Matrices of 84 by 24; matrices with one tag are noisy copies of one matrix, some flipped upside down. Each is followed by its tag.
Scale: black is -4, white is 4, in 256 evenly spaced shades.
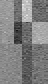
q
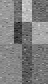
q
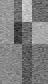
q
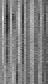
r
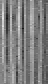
r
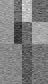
q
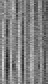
r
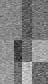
q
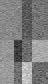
q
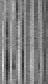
r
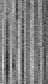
r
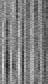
r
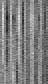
r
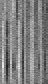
r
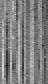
r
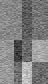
q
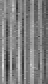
r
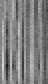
r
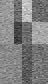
q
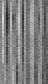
r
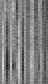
r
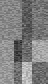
q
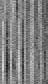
r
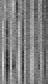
r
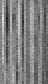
r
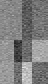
q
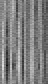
r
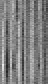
r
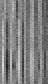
r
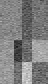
q
